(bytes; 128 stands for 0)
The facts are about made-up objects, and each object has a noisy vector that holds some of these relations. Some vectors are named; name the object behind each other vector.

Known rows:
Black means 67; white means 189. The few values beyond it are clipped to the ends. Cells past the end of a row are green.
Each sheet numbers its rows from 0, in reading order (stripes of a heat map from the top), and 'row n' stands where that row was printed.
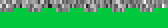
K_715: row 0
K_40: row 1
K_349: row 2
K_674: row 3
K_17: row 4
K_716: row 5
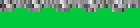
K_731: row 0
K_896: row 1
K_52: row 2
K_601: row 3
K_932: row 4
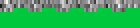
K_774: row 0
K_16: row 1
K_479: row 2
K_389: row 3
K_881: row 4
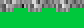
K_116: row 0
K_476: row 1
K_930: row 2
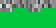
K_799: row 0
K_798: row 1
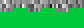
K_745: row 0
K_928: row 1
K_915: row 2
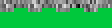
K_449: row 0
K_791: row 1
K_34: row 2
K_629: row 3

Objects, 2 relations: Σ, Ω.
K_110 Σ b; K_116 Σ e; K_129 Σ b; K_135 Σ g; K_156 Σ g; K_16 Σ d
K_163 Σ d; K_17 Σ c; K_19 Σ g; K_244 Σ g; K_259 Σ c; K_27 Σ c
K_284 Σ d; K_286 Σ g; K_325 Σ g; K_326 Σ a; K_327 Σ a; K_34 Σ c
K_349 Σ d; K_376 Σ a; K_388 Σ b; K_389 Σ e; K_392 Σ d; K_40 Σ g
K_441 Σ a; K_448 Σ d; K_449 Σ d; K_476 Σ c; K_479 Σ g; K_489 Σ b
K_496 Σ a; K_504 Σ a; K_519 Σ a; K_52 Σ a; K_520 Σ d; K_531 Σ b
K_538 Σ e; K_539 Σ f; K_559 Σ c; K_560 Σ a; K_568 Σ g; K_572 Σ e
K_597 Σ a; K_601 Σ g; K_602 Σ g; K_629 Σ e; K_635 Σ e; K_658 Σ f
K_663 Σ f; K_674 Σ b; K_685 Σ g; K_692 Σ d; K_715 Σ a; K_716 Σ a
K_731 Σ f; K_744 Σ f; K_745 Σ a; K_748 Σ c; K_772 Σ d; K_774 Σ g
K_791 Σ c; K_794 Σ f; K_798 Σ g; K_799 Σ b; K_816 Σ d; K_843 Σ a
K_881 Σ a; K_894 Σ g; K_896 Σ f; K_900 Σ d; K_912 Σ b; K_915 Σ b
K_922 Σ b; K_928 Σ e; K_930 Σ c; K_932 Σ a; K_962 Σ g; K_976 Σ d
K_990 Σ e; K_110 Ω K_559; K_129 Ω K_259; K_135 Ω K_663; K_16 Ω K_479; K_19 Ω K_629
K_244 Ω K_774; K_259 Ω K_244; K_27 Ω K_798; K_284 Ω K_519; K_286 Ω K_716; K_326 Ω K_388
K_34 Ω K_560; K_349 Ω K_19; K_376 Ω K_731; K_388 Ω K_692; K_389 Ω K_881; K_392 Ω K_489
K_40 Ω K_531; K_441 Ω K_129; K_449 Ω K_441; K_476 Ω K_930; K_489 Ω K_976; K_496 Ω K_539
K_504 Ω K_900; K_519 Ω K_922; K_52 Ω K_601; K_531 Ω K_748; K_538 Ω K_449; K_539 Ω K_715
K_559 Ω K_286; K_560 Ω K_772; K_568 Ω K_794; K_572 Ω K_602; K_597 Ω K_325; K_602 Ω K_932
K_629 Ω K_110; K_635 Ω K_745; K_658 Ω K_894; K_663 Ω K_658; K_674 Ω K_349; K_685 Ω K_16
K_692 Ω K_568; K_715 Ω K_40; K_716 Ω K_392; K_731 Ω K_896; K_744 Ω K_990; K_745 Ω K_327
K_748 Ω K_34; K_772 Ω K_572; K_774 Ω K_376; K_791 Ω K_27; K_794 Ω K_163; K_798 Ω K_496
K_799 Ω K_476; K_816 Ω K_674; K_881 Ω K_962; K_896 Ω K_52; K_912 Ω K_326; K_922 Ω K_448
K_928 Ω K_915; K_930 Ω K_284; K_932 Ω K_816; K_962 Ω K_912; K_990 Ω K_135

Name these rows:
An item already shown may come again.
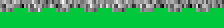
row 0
K_572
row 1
K_559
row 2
K_244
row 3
K_881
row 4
K_560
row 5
K_748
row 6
K_772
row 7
K_674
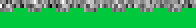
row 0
K_531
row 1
K_602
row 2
K_244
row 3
K_932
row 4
K_496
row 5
K_156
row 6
K_40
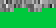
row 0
K_392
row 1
K_538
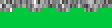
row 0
K_489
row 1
K_962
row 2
K_392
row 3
K_19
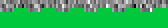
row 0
K_816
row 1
K_129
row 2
K_692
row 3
K_716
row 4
K_572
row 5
K_110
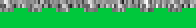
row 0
K_376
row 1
K_798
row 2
K_129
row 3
K_441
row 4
K_388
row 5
K_326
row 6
K_496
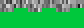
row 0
K_539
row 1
K_286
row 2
K_538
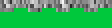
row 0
K_794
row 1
K_932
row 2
K_259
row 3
K_156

